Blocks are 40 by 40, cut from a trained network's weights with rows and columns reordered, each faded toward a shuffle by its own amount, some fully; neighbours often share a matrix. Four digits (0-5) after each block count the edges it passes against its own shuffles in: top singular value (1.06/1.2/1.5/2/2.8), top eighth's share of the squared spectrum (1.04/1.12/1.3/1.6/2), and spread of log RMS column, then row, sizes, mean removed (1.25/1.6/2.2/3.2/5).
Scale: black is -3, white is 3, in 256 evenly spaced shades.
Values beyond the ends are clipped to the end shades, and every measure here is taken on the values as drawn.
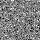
0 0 0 0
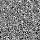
2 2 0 1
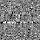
3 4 1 2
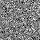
0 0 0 0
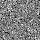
0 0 0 0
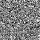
2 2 0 2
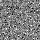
0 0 0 0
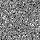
1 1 0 0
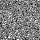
0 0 0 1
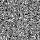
1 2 0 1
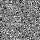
0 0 0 0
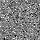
0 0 0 0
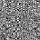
3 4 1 2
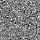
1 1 0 1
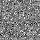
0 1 0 1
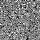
1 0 0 0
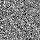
0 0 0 0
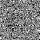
2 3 0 1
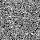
0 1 0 0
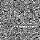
3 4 1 2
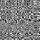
3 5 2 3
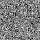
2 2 0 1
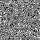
0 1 0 0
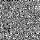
1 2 0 2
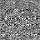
2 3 0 3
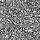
2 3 0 2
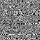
2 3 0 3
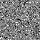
1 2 0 1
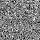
1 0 0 0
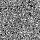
0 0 0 1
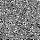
1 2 0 1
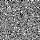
1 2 0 1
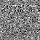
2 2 0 2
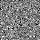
1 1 0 1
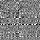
3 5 2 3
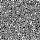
1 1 0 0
